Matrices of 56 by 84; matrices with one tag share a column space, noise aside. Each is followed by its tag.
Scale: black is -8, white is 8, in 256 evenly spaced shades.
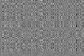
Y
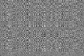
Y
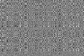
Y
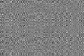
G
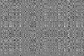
Y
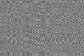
G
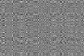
G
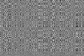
Y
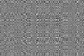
G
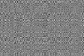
G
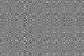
G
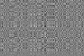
Y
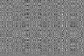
Y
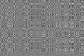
Y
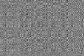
Y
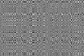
G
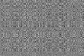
Y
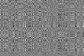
Y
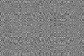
G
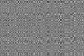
G
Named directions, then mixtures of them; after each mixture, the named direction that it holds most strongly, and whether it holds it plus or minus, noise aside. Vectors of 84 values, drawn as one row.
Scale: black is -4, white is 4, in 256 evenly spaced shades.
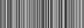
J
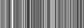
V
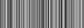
J, plus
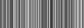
J, plus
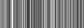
V, plus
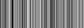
V, minus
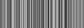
J, plus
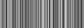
J, minus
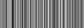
J, minus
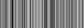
V, minus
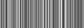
J, minus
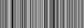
V, minus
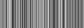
J, minus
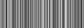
J, minus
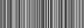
J, plus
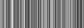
V, plus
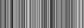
V, minus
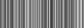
J, plus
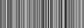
J, plus
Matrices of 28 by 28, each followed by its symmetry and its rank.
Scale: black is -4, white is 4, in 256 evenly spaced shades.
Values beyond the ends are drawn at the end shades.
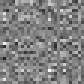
neither, rank five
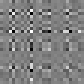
symmetric, rank two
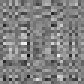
neither, rank three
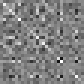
symmetric, rank five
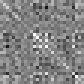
symmetric, rank five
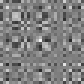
symmetric, rank two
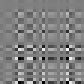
neither, rank one
